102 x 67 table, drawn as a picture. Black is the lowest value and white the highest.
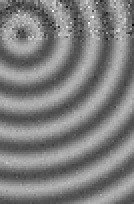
Rings spread out from the top left. Neither half mirrors the other. A horizontal seam about 20% of the way down splits the table, and the bottom part is calmer. No overall slope runs across the table. No row or column stands out. On average the colour sits 50% of the way up the scale.
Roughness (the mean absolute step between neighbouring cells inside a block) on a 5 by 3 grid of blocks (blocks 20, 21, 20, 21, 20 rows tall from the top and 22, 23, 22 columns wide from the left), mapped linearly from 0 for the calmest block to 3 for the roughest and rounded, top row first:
3 3 3
0 0 0
0 0 0
0 0 0
0 0 0
